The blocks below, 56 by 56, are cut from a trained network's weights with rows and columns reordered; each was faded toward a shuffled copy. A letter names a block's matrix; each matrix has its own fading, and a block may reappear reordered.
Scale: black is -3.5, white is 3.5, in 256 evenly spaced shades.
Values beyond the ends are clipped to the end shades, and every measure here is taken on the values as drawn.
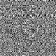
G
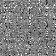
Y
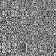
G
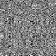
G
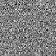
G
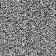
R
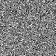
R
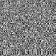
G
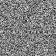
R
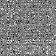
Y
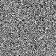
R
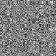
G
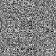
G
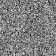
R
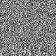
G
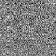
G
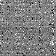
Y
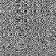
G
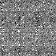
Y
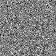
R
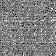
Y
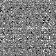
Y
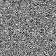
R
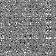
Y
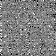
Y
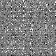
Y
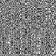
G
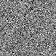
R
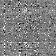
Y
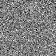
R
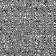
Y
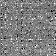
Y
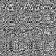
G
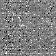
Y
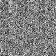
R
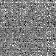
Y
